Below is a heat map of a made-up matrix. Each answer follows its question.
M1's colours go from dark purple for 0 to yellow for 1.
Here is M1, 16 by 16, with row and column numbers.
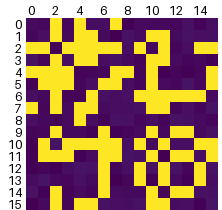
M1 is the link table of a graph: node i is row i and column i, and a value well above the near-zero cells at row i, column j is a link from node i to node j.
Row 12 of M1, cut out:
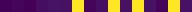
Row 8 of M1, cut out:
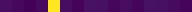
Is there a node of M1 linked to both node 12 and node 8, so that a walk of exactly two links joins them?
no
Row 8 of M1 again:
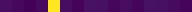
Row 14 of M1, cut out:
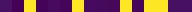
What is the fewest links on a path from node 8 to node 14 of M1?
3
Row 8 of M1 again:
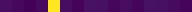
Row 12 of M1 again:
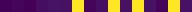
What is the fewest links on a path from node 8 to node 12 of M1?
4
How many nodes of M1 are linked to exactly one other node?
1
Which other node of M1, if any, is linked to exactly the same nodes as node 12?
node 13
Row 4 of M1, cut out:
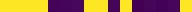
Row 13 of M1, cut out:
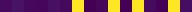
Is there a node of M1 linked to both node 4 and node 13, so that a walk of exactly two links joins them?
no
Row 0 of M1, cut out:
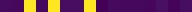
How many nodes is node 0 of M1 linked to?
3
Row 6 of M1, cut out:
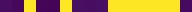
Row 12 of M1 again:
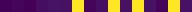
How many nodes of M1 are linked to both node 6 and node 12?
3
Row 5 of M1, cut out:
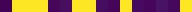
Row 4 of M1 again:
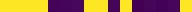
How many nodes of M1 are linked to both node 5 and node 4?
6
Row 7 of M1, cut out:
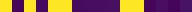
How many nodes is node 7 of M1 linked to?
6
